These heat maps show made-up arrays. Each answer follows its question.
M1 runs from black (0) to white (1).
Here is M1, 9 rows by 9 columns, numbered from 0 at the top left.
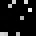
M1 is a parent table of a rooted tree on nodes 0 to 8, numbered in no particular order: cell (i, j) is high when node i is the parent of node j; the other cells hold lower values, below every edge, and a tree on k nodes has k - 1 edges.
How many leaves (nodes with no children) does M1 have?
4
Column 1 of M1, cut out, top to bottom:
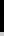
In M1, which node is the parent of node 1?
8
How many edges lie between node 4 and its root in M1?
1
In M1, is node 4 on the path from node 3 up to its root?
no
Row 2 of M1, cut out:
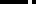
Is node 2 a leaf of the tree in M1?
no
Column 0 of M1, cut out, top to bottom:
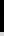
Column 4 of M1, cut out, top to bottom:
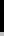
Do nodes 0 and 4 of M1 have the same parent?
yes
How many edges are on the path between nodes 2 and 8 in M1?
2
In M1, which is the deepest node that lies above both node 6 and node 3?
0
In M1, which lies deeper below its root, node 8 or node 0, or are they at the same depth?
node 0
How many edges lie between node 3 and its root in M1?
2
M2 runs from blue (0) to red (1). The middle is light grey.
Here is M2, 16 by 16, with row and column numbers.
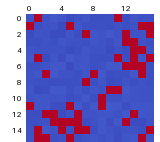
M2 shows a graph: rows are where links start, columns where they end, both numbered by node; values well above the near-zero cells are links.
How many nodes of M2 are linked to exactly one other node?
2
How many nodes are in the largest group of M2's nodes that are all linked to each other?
3
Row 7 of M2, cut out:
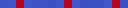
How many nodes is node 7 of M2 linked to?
3
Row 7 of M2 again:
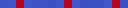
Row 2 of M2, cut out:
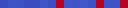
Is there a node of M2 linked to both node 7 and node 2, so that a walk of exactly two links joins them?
no
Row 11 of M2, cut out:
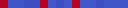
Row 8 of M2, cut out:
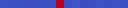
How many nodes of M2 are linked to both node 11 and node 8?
0
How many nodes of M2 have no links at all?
0
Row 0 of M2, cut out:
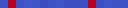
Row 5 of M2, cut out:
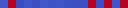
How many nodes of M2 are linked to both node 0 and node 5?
2
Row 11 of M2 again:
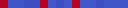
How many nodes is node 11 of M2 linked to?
3
